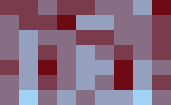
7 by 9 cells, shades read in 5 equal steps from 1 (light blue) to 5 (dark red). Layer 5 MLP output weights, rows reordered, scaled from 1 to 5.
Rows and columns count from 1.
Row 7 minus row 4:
0 -1 -1 -1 1 -1 -2 -2 -1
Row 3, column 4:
3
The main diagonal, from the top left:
4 4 3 3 2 3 2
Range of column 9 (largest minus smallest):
2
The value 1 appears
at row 7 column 2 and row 7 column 8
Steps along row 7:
down up down up down same down up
